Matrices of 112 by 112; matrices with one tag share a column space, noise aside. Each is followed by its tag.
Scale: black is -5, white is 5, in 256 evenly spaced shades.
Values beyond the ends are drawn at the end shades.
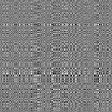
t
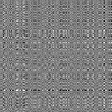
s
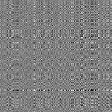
s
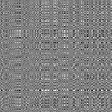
s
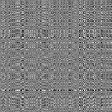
s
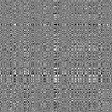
t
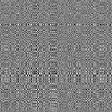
t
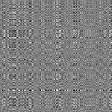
s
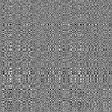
t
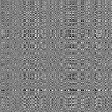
s
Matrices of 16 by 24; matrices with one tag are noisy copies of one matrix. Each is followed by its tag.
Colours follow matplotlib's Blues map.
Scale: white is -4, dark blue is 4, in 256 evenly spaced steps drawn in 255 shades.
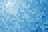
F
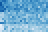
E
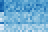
E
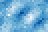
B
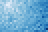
F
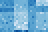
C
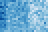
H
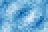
B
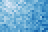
F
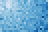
F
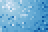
F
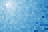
F
